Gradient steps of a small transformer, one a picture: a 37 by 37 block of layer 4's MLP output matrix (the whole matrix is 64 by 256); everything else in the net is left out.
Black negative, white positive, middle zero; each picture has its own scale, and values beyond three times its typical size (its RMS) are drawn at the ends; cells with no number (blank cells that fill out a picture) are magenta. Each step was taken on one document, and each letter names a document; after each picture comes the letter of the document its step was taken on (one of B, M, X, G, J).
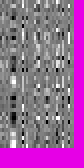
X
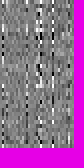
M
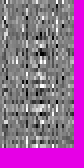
M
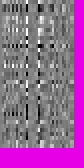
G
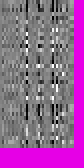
G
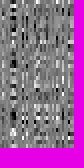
X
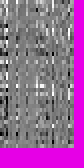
M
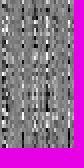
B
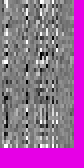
M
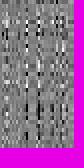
G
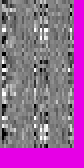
B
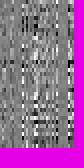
X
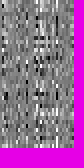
M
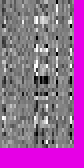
B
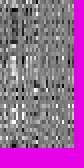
X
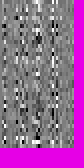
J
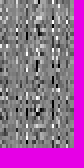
J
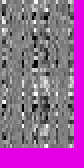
B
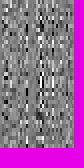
M
